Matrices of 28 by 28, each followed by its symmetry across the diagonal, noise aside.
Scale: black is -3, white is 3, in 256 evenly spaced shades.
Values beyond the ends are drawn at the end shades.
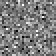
neither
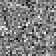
antisymmetric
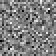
antisymmetric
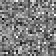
neither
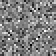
antisymmetric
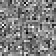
antisymmetric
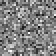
neither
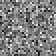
antisymmetric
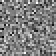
antisymmetric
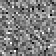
antisymmetric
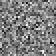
antisymmetric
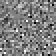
antisymmetric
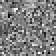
antisymmetric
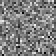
neither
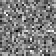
neither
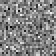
neither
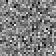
neither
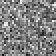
neither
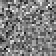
antisymmetric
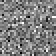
neither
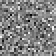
neither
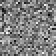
neither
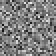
antisymmetric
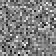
antisymmetric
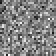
neither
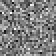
antisymmetric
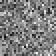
neither
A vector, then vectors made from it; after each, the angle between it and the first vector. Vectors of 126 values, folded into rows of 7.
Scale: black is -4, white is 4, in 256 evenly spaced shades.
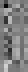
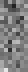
partly aligned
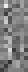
nearly opposite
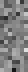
partly aligned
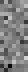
orthogonal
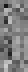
nearly parallel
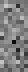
partly opposed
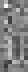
nearly opposite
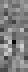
partly opposed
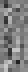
nearly parallel
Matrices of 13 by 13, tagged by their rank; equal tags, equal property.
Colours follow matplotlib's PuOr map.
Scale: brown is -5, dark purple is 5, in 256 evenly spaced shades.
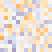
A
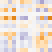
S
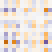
S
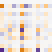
S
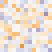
A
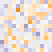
A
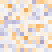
A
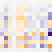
S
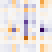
S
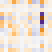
S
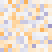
A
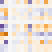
S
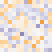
A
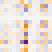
S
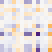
S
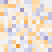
A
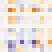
S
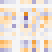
S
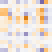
S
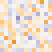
A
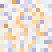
A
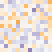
A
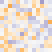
A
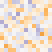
A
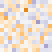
A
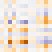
S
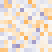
A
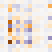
S
